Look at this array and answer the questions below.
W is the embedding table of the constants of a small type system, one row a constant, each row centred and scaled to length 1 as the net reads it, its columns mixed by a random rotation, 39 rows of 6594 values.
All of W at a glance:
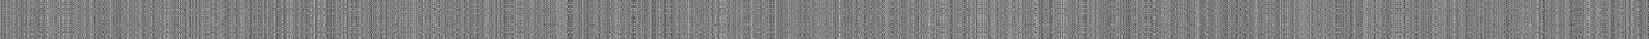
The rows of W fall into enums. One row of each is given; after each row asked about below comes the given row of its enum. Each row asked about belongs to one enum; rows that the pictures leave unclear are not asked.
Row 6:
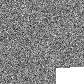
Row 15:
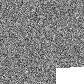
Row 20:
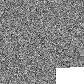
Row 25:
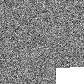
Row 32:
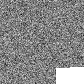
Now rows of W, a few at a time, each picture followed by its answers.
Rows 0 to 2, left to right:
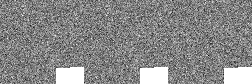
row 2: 20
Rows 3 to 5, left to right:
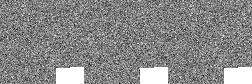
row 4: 32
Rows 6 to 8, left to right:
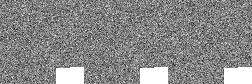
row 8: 32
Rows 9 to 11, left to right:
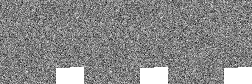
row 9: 15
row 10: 15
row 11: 25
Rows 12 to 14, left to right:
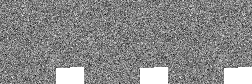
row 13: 32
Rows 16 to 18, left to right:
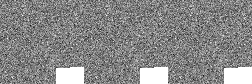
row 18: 6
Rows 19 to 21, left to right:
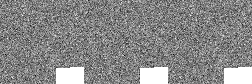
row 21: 6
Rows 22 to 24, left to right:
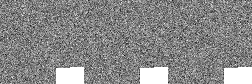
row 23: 20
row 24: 25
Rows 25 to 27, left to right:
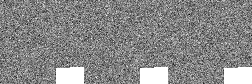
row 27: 32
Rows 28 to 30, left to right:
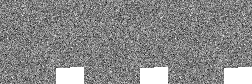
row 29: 15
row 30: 6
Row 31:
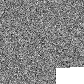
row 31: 20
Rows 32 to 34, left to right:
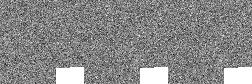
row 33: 6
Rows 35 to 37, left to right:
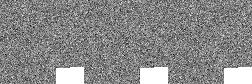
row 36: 20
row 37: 6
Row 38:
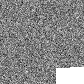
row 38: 15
